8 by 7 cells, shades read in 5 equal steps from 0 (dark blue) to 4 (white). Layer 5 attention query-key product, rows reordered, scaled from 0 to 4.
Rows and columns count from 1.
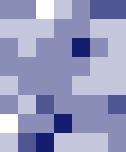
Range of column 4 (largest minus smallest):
3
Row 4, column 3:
2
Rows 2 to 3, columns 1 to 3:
3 3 3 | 2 3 2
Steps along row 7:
down same down up same same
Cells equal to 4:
2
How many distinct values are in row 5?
2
